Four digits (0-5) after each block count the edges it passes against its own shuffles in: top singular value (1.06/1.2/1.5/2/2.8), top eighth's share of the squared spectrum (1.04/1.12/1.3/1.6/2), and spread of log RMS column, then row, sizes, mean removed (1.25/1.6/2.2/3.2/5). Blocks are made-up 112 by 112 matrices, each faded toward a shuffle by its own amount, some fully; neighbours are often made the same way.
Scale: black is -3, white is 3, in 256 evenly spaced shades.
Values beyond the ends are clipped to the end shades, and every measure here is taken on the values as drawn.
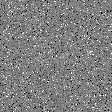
0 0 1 0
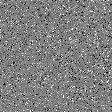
0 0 0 0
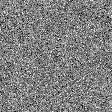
0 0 0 0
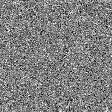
2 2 0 0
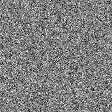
0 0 0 0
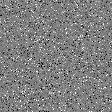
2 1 0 0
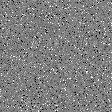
2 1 0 0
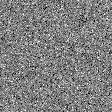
0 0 0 0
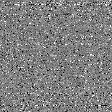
1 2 0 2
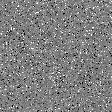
0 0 0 0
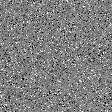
0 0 0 0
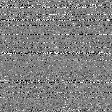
2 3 0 4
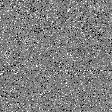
1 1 0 2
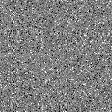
3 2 0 0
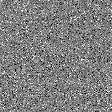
3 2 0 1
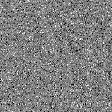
4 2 1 1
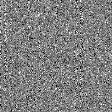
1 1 3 0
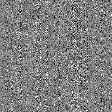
1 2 4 0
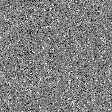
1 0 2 0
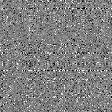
4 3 2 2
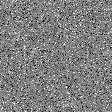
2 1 0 0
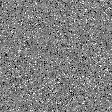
2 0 0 0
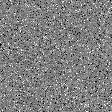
1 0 0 0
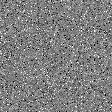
1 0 0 0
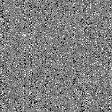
3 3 3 1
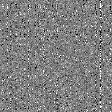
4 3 3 1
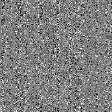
3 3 3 1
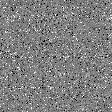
1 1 0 2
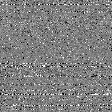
2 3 0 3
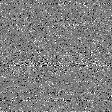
2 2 0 3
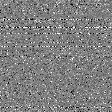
2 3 0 3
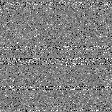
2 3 0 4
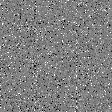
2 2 1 0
